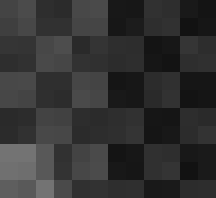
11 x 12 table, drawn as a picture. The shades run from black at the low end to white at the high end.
On average the colour sits 20% of the way up the scale. A vertical seam about 50% of the way across splits the table, and the left part is higher. An odd patch, higher than its surroundings, sits in the bottom left. The bottom left is the roughest part. The bottom left is the ninth with the highest average.
